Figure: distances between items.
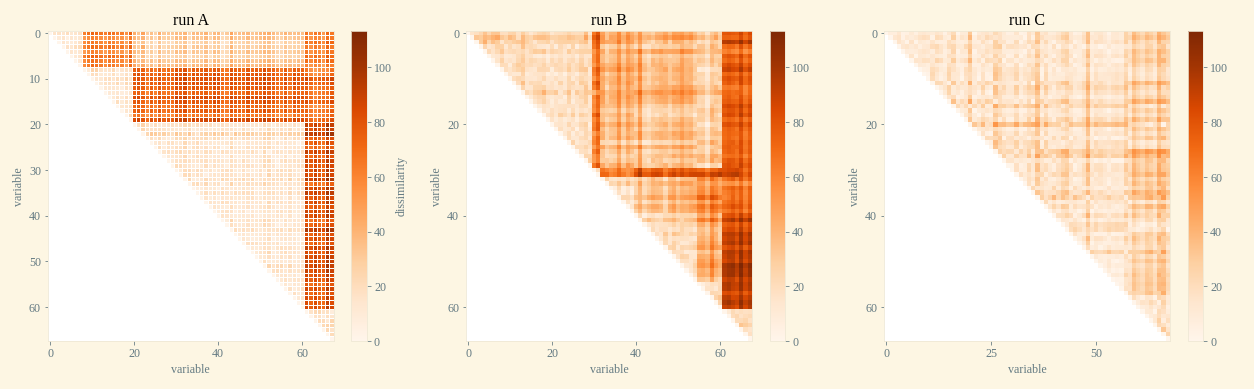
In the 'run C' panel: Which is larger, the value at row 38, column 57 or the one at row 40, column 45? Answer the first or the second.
the first
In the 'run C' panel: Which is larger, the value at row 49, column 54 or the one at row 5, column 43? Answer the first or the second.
the second
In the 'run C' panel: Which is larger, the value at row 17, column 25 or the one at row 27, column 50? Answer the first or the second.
the second
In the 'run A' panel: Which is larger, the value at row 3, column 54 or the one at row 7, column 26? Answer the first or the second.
the second
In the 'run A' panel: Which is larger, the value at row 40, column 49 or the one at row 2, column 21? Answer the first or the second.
the second
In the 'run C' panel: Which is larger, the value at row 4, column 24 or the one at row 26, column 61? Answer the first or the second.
the second
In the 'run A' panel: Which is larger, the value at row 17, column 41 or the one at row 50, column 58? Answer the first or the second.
the first
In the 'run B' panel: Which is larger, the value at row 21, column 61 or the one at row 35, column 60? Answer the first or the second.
the first
